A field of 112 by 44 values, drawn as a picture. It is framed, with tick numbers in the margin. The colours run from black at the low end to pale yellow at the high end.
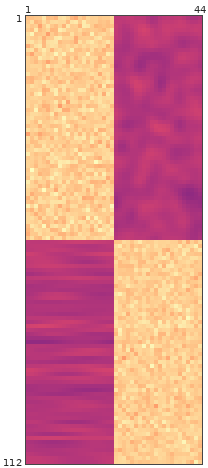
The table splits into 2 rows of 2 panels. Panel 1,1: very high, fine-grained, faint in contrast. Panel 1,2: middling, blotchy, faint in contrast. Panel 2,1: middling, streaked across, faint in contrast. Panel 2,2: very high, fine-grained, faint in contrast.
